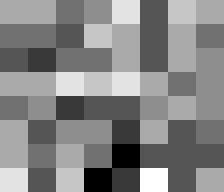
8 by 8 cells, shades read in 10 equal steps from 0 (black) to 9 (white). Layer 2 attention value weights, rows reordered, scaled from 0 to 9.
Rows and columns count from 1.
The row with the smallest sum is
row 7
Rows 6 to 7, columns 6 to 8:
6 3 4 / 3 3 3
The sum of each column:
43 33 39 35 35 38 38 38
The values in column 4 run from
0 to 7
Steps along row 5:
up down up same up up down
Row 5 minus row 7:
-2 1 -4 -1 3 2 3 2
